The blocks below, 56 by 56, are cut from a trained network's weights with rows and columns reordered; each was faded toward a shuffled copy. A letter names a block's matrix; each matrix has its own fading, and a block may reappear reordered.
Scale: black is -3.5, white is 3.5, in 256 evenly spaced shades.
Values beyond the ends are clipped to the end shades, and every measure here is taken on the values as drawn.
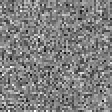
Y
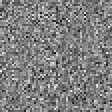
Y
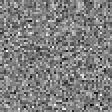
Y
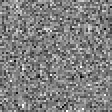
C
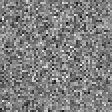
Y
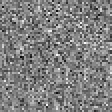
Y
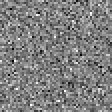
C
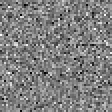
C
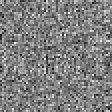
Y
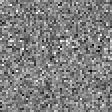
C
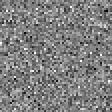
C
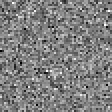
C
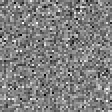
C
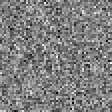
Y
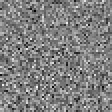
Y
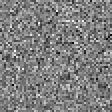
Y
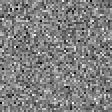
C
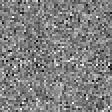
C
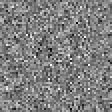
Y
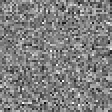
Y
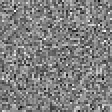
Y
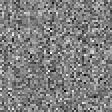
Y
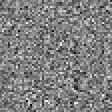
Y
